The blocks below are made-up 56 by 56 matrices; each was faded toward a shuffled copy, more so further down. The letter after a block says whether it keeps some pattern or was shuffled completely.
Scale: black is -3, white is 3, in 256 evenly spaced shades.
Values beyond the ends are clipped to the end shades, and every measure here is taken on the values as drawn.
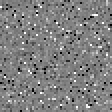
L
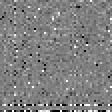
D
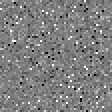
L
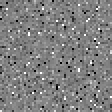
L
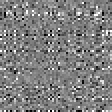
D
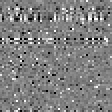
D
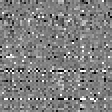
D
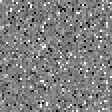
L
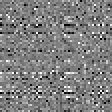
D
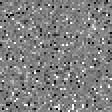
L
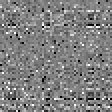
D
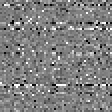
D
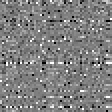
D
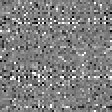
D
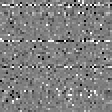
D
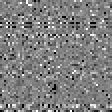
D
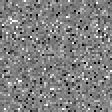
L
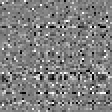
D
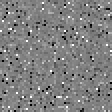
L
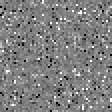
L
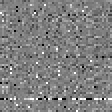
D
